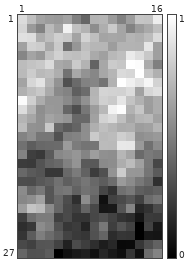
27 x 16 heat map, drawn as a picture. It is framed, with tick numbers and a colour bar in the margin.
Values rise toward the top. The top right is the ninth with the highest average. The field is mottled with small blotches.
